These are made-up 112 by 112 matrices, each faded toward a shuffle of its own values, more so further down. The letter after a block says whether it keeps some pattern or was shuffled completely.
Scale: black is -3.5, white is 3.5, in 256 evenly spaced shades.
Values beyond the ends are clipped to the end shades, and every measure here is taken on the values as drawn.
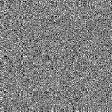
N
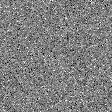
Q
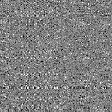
N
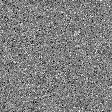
Q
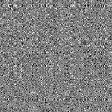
N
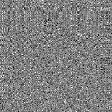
N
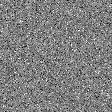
Q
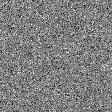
Q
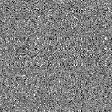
N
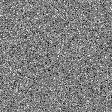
Q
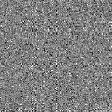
N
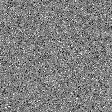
Q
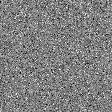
Q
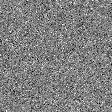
Q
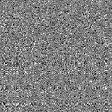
N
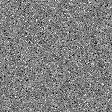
Q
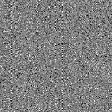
N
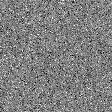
Q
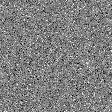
Q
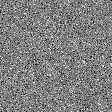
Q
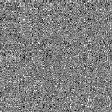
N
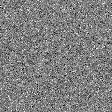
Q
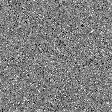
Q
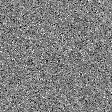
Q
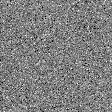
Q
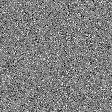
Q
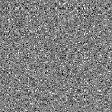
N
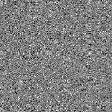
N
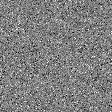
Q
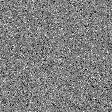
Q
